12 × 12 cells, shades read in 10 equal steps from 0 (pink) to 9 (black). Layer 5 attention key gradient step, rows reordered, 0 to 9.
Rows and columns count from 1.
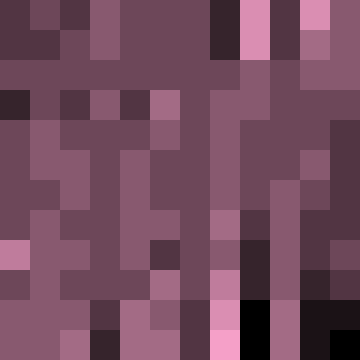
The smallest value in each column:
2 4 3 4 3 3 5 0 1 3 1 4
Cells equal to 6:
20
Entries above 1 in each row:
10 11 12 12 12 12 12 12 12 12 11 11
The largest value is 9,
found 3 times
